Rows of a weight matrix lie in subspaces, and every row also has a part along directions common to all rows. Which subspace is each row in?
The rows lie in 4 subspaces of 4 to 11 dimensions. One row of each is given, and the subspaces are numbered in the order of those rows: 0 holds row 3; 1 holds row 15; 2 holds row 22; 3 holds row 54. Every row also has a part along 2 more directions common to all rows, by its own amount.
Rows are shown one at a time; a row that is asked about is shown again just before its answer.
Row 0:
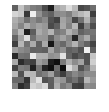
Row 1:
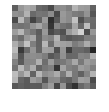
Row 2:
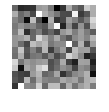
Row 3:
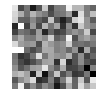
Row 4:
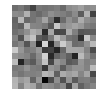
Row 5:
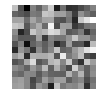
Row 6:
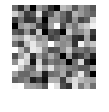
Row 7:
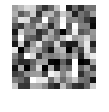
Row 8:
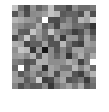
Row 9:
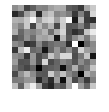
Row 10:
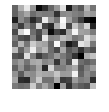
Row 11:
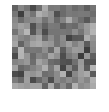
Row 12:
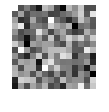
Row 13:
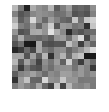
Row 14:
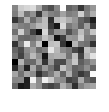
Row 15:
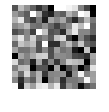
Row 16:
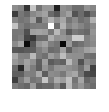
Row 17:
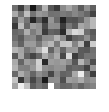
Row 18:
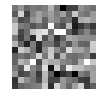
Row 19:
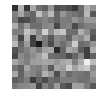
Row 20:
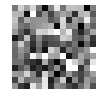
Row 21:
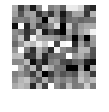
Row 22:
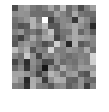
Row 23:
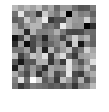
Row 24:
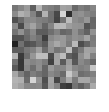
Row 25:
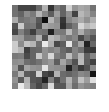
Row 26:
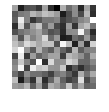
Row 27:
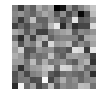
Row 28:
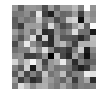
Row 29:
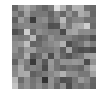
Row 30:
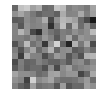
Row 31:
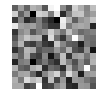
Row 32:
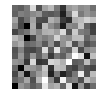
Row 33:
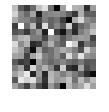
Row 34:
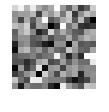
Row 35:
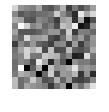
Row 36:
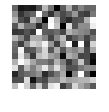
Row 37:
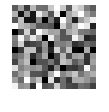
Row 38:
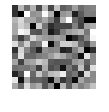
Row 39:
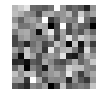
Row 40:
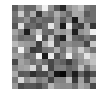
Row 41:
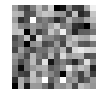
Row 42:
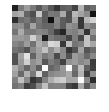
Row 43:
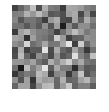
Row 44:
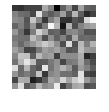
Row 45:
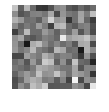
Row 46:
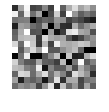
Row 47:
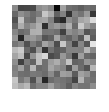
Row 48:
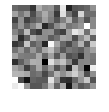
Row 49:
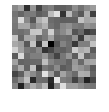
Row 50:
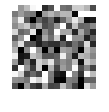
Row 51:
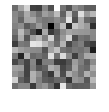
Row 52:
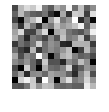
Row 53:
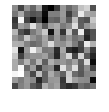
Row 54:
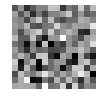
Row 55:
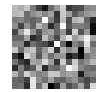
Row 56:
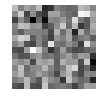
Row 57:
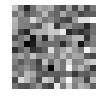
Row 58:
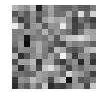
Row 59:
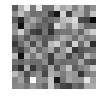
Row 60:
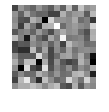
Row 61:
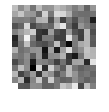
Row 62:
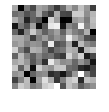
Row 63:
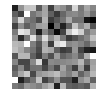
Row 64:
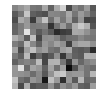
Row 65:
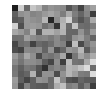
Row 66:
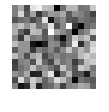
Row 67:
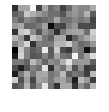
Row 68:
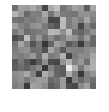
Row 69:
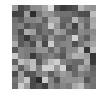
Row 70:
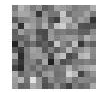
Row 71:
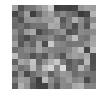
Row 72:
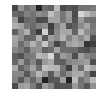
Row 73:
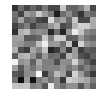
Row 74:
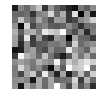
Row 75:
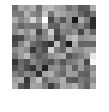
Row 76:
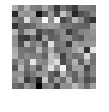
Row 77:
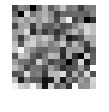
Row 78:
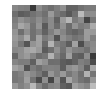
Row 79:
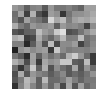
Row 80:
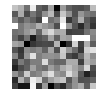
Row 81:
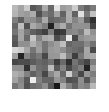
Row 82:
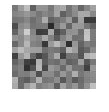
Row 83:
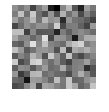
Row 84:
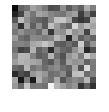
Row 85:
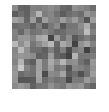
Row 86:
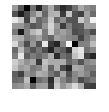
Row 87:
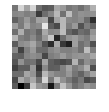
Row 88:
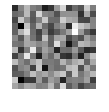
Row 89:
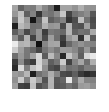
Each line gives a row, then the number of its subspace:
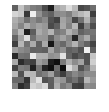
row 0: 1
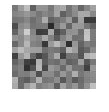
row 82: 2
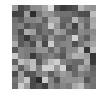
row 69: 1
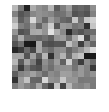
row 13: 0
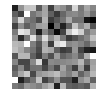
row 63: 2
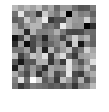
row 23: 3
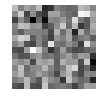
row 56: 2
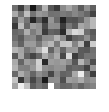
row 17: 3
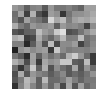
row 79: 2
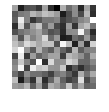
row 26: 3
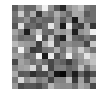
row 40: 0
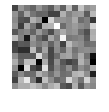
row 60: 3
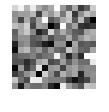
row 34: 2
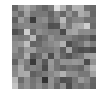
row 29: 1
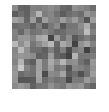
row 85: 3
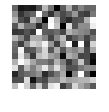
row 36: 2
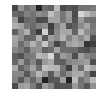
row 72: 0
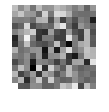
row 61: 2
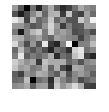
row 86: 3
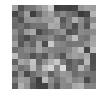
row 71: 1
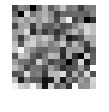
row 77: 2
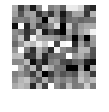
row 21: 0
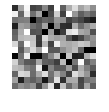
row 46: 3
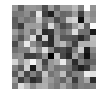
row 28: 0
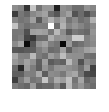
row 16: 0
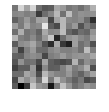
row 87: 3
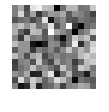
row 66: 0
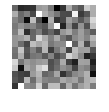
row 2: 1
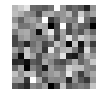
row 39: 0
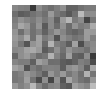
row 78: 2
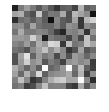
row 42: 2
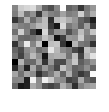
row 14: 3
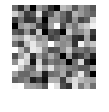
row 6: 2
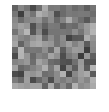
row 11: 2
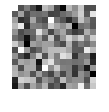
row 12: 0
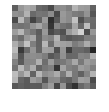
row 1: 2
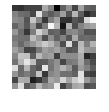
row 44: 2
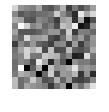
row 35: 2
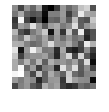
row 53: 2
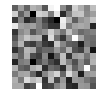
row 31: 1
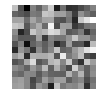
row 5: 3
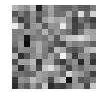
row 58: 0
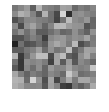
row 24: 3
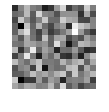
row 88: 0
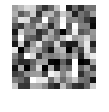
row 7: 0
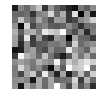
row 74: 0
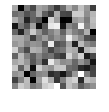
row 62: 2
